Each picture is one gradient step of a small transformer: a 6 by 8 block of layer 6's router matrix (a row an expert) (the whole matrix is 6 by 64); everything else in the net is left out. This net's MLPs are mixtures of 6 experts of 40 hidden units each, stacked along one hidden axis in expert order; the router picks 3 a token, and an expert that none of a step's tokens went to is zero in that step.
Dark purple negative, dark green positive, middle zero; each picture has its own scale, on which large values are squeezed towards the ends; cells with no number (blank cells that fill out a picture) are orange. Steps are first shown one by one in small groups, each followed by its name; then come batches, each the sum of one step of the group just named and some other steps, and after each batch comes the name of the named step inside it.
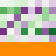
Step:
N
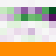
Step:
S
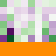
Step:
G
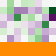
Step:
S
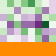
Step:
G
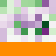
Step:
N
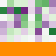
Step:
N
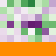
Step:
N
